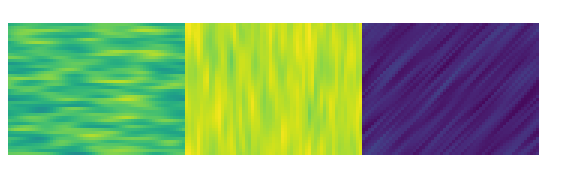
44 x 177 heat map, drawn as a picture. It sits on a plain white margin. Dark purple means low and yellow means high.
It is made of 1 by 3 panels. Panel 1,1: high, streaked across. Panel 1,2: very high, streaked downward, faint in contrast. Panel 1,3: very low, slanting up to the right, faint in contrast.
